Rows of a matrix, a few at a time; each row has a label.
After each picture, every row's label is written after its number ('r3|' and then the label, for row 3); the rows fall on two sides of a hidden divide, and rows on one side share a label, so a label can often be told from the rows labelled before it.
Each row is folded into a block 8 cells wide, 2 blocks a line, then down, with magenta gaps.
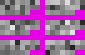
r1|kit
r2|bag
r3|kit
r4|bag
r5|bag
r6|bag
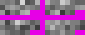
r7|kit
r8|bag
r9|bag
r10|bag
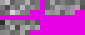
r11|bag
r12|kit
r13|kit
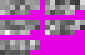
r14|kit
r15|kit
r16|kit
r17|kit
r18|bag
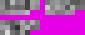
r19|bag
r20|kit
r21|kit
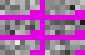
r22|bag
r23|bag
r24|bag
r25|kit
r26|bag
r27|kit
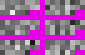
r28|bag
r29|kit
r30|bag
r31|kit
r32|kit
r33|kit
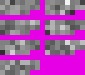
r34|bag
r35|bag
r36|bag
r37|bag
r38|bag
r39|kit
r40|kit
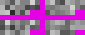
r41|bag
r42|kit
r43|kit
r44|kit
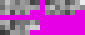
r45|kit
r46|kit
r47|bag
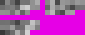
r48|kit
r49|kit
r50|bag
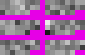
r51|bag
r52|bag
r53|kit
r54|bag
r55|bag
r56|bag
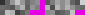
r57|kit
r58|kit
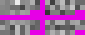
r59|bag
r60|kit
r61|bag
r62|bag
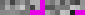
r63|kit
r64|kit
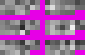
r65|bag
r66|kit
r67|kit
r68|kit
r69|bag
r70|kit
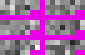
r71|bag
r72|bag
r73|bag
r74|kit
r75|kit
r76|kit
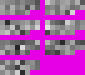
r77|bag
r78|bag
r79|kit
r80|bag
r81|kit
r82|bag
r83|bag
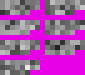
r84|bag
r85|bag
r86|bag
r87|bag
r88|kit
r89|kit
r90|kit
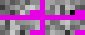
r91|kit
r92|kit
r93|bag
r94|bag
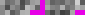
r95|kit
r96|bag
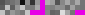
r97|kit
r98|bag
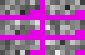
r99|bag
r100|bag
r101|kit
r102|bag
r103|kit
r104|bag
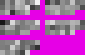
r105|kit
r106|kit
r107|kit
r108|bag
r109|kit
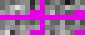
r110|kit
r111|kit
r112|kit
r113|bag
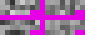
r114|bag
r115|bag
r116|kit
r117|bag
